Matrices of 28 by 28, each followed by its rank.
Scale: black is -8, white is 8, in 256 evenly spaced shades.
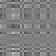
one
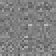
five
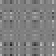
one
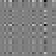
one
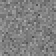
full rank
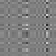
one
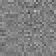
five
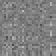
five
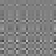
one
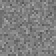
full rank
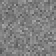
full rank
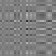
one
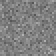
full rank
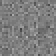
five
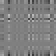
one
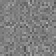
five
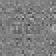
five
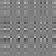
one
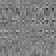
five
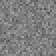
full rank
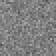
full rank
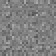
five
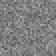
full rank
